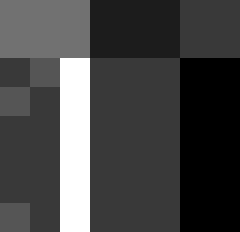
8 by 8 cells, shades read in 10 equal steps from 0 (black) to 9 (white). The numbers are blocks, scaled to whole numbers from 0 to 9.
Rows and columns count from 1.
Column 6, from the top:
1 1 2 2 2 2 2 2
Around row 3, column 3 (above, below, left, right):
4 9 3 2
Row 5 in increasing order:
0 0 2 2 2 2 2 9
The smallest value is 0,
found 12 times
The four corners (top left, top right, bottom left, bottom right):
4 2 3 0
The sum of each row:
19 19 20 20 19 19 19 20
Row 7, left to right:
2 2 9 2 2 2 0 0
